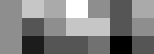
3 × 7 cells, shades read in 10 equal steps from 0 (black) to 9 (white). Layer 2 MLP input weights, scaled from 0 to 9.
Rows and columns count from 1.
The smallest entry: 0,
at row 3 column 6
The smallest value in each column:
5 1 3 3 4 0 3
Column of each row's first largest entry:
4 4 1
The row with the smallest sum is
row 3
